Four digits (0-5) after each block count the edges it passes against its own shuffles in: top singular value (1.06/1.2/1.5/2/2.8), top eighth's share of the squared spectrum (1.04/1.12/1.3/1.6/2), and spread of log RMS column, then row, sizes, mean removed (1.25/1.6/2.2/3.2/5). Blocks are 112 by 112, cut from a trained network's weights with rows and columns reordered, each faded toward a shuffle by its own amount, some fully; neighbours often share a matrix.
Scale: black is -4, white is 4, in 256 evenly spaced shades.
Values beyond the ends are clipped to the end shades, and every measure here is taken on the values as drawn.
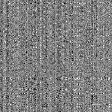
4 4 2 3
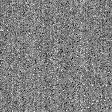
2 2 0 0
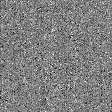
1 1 0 0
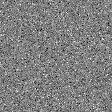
0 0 0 0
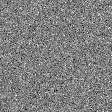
0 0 0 0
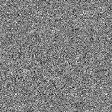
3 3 0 2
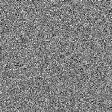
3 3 0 2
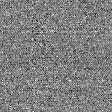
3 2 2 1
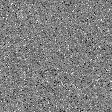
0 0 0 0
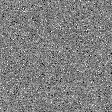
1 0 0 0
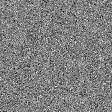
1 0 0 0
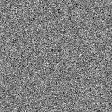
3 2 0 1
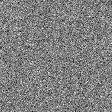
1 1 0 0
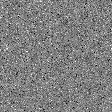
0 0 0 0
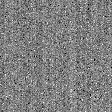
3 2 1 1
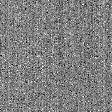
3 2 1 2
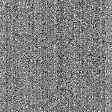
3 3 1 2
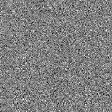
3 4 2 2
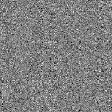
3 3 2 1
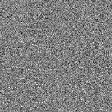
3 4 1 2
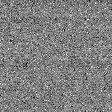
2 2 1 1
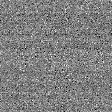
2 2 2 1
